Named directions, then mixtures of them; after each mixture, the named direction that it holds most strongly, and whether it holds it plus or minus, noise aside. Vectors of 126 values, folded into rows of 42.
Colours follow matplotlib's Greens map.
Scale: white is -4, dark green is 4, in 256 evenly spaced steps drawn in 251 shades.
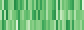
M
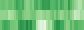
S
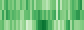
S, minus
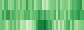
S, minus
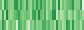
M, plus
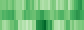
S, minus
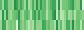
M, plus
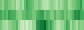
S, minus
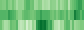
S, minus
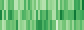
M, minus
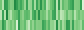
M, plus
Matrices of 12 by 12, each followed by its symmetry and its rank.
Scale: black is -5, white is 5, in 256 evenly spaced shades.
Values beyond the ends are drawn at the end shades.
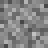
symmetric, full rank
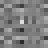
neither, rank two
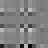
neither, rank one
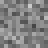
neither, full rank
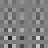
neither, rank one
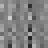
neither, rank two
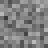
neither, full rank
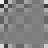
symmetric, rank one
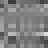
neither, rank two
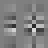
neither, rank one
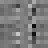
neither, rank two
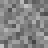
neither, full rank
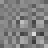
symmetric, rank two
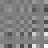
symmetric, rank one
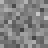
neither, full rank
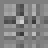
symmetric, rank one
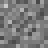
symmetric, full rank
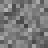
symmetric, full rank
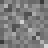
symmetric, full rank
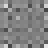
symmetric, rank two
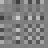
symmetric, rank one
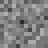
symmetric, full rank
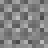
symmetric, rank two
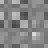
symmetric, rank two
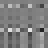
neither, rank one
